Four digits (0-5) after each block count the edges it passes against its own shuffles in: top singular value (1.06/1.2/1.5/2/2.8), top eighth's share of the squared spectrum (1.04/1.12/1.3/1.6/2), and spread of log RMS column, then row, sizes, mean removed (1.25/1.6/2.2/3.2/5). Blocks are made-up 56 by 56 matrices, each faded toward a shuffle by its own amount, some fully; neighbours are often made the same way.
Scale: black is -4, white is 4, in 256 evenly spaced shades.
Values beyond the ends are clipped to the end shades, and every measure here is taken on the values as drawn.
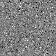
0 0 0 0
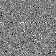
2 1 0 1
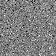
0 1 0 1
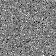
0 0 0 0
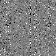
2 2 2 0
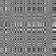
5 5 4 4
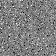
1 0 0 0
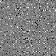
3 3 1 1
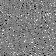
2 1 0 0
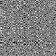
4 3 2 2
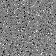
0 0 0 0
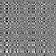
5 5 4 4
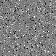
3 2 0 0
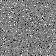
0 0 0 0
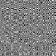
4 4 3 2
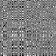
5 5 3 3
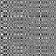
5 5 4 3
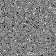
2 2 0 1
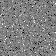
0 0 0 0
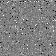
2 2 0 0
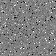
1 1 0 0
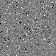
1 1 0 1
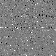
2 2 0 2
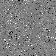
0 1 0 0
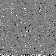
2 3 1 2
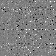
2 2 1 1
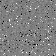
1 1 0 1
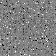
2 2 1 0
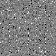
3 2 1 0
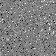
2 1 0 0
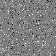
3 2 1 0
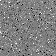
0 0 0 0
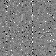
3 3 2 0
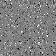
3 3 2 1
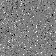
1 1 1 0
